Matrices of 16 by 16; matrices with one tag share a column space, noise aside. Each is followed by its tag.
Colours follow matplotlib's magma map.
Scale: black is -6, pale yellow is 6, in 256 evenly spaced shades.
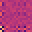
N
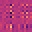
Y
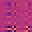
N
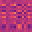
Y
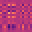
Y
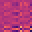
N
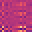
N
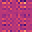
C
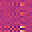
N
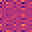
C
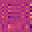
Y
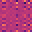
C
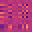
Y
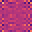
C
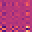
N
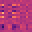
Y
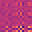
N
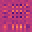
Y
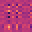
Y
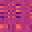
Y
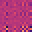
N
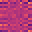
C
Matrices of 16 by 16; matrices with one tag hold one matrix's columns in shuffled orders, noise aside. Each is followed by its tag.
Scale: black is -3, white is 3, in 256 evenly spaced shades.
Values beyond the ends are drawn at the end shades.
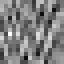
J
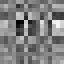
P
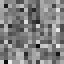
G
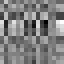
P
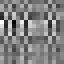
P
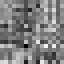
G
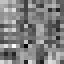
G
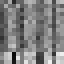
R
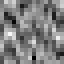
J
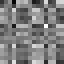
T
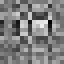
P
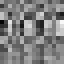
P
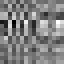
P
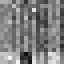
R
